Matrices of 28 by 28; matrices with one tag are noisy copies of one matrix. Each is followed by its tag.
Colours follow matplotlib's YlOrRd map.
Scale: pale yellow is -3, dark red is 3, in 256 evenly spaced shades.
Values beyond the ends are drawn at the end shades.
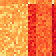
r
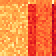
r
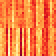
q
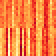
q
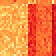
r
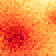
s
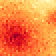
s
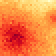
s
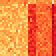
r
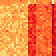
r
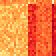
r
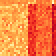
r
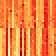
q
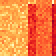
r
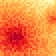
s
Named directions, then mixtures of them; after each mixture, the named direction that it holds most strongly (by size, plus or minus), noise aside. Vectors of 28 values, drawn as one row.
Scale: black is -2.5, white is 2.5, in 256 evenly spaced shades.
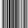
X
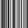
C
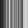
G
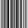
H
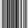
X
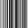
C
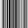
X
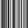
C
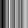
G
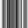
X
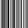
C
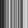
G
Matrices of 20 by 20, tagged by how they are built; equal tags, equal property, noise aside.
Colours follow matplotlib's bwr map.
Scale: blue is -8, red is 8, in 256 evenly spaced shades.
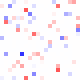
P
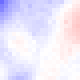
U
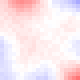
U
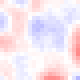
U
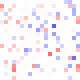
P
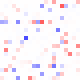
P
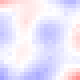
U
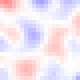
U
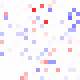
P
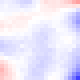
U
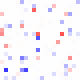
P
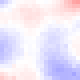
U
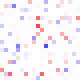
P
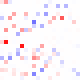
P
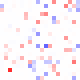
P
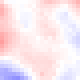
U
